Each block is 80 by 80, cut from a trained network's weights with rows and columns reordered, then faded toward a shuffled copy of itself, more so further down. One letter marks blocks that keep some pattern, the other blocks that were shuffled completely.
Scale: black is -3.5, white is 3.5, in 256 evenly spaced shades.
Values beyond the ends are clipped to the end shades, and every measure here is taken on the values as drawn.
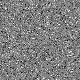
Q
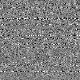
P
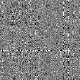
P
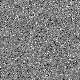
Q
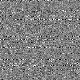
P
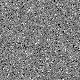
Q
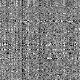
P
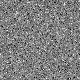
Q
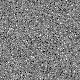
Q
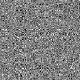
P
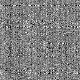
P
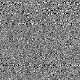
P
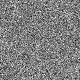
Q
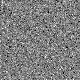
Q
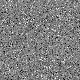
Q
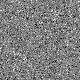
Q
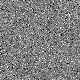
Q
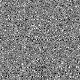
P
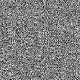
P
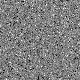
Q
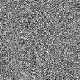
P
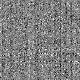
P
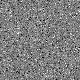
Q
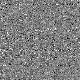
P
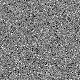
Q
